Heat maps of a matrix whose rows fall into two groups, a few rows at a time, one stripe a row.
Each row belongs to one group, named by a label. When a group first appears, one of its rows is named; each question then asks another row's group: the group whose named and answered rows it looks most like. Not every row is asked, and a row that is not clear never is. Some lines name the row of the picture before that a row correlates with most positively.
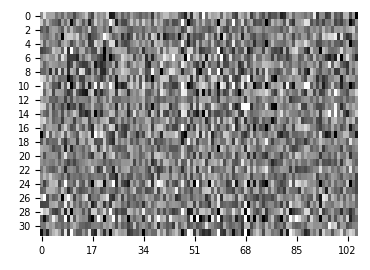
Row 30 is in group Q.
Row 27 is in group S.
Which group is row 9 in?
Q
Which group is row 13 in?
Q
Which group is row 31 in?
S
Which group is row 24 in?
S
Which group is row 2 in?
S
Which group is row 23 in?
Q
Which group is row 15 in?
Q
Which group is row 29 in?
S
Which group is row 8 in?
S
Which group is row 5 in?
S
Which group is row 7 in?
Q
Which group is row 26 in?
Q
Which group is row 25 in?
Q
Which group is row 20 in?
S
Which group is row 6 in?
Q
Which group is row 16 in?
S
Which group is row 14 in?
Q
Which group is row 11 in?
Q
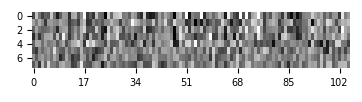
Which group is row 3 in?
S
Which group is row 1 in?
Q
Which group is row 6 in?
Q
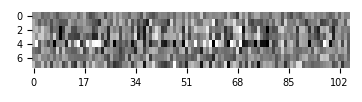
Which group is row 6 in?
Q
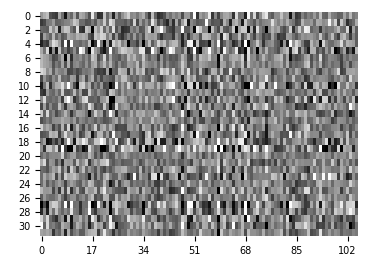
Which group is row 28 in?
S
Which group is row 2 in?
S
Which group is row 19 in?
Q
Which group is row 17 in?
S
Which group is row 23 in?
Q
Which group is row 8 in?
Q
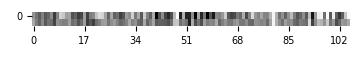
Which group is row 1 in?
Q
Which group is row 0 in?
Q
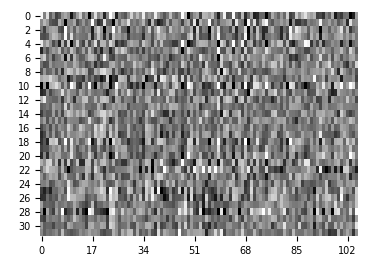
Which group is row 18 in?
S
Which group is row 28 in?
Q
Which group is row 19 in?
S
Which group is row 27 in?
Q
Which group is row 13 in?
S
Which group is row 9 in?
Q
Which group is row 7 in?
Q
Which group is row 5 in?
S
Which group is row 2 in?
S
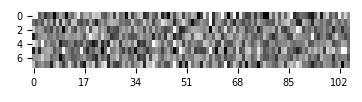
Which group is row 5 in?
S
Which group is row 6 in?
Q
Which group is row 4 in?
Q
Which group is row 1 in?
S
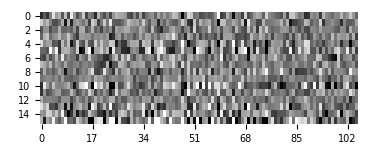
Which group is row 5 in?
S
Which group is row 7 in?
Q
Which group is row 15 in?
S
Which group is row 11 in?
S
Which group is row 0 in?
S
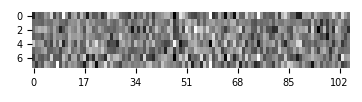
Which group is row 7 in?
S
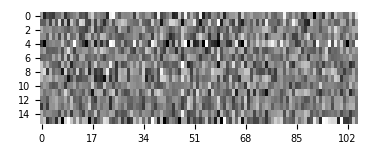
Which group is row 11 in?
S
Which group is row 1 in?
S
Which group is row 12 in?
S
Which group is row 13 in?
S
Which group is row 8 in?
Q
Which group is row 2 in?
Q
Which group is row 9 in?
Q
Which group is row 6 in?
S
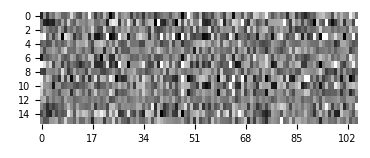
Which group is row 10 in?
Q
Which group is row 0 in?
S
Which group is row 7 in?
Q
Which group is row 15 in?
S
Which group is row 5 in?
S
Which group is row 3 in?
Q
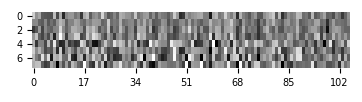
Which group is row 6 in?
S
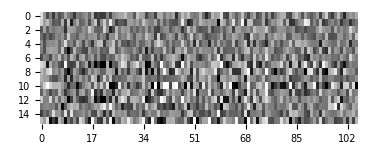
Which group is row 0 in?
Q
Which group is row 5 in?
Q
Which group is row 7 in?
Q
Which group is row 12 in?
Q
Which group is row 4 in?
S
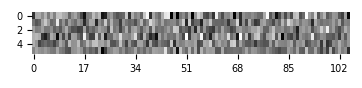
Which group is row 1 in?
S
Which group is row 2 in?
Q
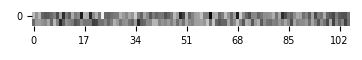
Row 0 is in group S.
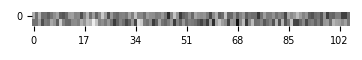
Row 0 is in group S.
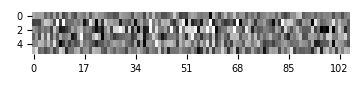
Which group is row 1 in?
S
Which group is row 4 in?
Q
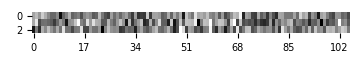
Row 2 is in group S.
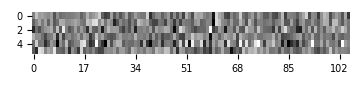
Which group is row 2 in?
S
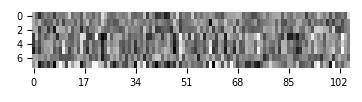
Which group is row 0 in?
Q
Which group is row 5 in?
S
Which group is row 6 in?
Q
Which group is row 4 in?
S
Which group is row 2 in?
Q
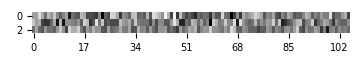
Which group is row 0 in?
Q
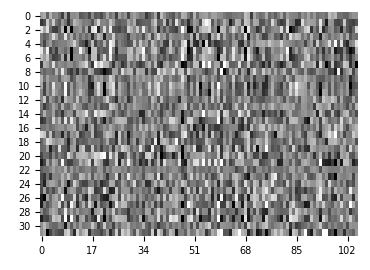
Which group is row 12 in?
Q
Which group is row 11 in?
S
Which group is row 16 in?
Q
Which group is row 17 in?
Q
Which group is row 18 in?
Q
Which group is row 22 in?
S
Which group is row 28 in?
S
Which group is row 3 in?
S
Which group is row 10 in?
S
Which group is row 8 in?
Q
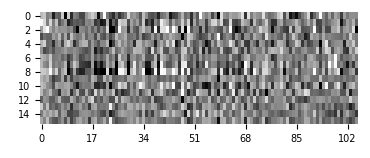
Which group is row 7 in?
Q
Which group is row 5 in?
Q
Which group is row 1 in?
Q
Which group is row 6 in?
Q
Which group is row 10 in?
Q
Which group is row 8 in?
Q
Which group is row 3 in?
S
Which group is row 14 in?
Q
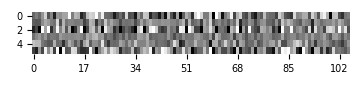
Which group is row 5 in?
S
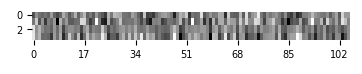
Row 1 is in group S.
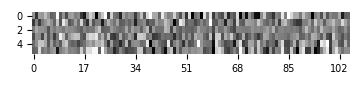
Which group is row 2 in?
Q
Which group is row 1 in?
S
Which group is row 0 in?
S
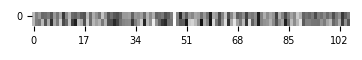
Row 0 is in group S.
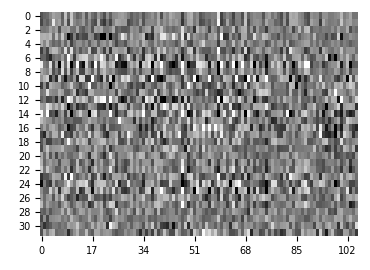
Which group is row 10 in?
S
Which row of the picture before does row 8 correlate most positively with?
1
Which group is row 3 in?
Q
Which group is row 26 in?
Q
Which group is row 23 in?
S
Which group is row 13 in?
Q
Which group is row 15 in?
Q
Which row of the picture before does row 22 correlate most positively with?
0
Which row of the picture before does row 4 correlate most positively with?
0
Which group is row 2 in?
S
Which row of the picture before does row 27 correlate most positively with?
0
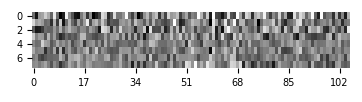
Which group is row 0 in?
Q
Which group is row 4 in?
S
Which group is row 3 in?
Q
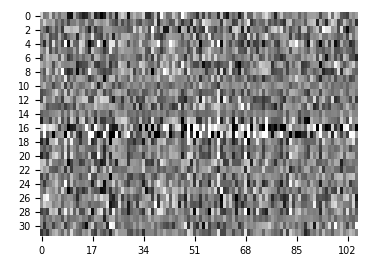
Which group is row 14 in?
S
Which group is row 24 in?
S
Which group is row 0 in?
Q
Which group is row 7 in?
Q
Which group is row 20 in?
S
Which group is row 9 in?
S
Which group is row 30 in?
Q
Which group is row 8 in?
Q
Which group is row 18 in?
S
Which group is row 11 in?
S
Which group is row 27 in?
Q
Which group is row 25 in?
Q
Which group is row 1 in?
Q
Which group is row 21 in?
Q
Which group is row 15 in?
S
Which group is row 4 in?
S
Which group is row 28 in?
S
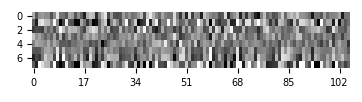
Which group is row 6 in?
S
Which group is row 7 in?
Q
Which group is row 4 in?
Q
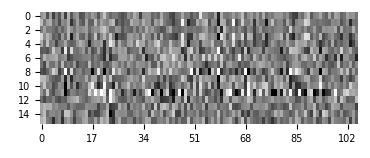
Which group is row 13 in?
Q
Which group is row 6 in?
Q
